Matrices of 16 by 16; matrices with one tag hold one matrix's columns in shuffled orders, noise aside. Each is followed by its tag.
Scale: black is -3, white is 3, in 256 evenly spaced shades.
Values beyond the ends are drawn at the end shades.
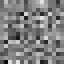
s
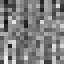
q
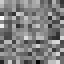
s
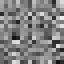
s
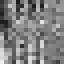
q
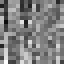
q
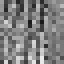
q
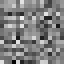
s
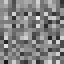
s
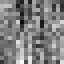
q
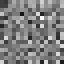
s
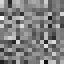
s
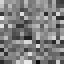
s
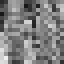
q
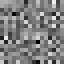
s
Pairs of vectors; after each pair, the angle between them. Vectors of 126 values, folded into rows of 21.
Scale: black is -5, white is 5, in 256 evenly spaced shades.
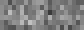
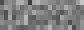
orthogonal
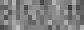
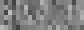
nearly opposite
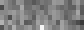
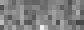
nearly parallel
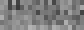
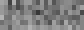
nearly parallel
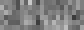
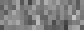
nearly opposite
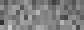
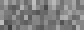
nearly opposite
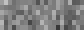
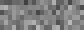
partly opposed
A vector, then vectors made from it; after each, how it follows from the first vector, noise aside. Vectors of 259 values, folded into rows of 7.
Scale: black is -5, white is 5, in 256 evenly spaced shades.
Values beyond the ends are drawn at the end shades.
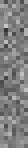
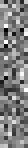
scaled up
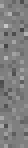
partly zeroed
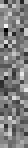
scaled up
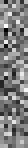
scaled up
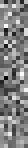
scaled up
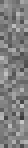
reversed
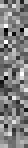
scaled up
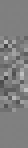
partly zeroed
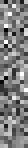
scaled up
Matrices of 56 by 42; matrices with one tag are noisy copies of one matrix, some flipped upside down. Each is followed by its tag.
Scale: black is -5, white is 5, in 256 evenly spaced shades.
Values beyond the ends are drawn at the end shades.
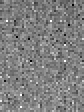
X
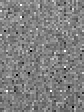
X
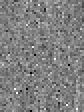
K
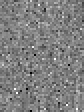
K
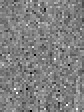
K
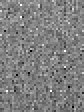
X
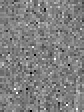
K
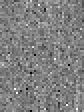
K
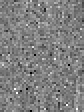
K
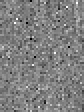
K
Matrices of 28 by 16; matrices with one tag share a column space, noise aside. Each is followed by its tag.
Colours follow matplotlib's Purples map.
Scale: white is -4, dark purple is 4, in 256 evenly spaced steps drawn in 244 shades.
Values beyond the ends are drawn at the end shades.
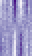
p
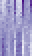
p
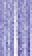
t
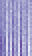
t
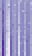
t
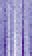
t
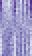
p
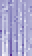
t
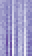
t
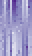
p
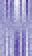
p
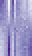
p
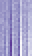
t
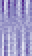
p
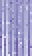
t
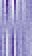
p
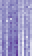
t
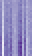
t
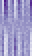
p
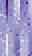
p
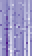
t
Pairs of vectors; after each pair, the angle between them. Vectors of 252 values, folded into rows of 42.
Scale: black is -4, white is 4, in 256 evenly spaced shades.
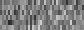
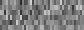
orthogonal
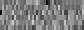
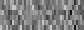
orthogonal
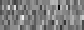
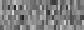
nearly opposite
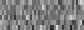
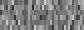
partly aligned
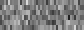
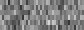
nearly opposite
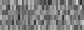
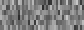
nearly parallel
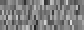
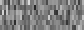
orthogonal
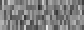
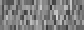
partly opposed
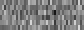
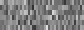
partly opposed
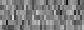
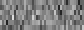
nearly parallel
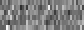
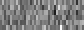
partly aligned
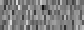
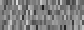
nearly parallel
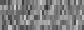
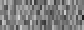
partly opposed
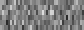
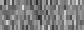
orthogonal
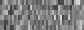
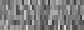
orthogonal
